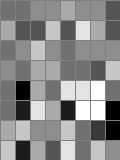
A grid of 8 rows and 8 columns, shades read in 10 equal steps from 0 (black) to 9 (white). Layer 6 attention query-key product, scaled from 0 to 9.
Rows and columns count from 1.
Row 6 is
4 1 8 6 1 9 9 0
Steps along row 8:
down up down up down up down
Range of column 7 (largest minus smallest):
7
